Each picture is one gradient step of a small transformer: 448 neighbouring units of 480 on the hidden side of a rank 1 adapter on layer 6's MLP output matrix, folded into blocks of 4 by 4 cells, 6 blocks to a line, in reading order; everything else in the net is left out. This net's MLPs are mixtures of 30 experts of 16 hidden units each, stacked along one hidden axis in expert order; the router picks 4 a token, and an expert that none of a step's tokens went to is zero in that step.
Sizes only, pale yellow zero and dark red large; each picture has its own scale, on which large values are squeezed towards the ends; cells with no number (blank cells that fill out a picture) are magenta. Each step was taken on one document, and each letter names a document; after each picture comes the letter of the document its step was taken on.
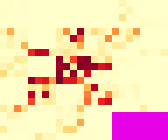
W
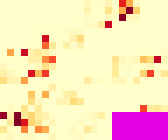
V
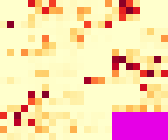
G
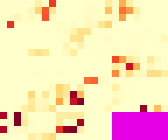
G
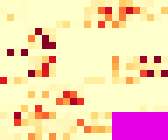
V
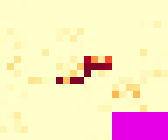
W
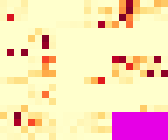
V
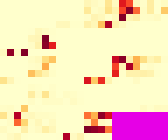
V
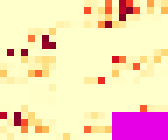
V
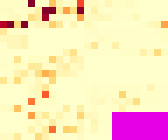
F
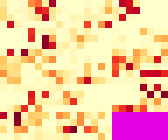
G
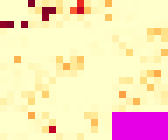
F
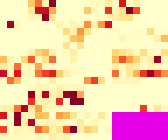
G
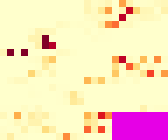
V
